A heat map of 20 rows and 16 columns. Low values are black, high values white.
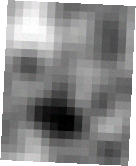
Grain: blotchy. Odd rows or columns: none. Ninth with the highest average: top left. Mirror symmetry: none. Lone odd cells: none. Average level on the scale: 50%.
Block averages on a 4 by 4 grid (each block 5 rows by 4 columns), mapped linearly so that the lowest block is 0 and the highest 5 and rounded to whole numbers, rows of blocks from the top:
5422 | 2322 | 2012 | 3212
